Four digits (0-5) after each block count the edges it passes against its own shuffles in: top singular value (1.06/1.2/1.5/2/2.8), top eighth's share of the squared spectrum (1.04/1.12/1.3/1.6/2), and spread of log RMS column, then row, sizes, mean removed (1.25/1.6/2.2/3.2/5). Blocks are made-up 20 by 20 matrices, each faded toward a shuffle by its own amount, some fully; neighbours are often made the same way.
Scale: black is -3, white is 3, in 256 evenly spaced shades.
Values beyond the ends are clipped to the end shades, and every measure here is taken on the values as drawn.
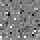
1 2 0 0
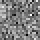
2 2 0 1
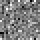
0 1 0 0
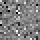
1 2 2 0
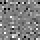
3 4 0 1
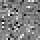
1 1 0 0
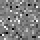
0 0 0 0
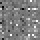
2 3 1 1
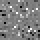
0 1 0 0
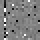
3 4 1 0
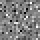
0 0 0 0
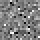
1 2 1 0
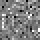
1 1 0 0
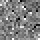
0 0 0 0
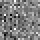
1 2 2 1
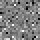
1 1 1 0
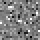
0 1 1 1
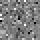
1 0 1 0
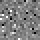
0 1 1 0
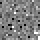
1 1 0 0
